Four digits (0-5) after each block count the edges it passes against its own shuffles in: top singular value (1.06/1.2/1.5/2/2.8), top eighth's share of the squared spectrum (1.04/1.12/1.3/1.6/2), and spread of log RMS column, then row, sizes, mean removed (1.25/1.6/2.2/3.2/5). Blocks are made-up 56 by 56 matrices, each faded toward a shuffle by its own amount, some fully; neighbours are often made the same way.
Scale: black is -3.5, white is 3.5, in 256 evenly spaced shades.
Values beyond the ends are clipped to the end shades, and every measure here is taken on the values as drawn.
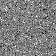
0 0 0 0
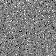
0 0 0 0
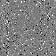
1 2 1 0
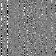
3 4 3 0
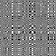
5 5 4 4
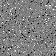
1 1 0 0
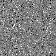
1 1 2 0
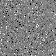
0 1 1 0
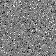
0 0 0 0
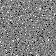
0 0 0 0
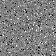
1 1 1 0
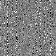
2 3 3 0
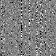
2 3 3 0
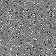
2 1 0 0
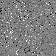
0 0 0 0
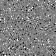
0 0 0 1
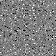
3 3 1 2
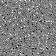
2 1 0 0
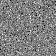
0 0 0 0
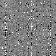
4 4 2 1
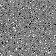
1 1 0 0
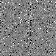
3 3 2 0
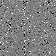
2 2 1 0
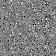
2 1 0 0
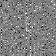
3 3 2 0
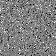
2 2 0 0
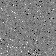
0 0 0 0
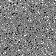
1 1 0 0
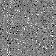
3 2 1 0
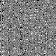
3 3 2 1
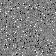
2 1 0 0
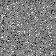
0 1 1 0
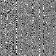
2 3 3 0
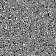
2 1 0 0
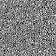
3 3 1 1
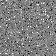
1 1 0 1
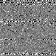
2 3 0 3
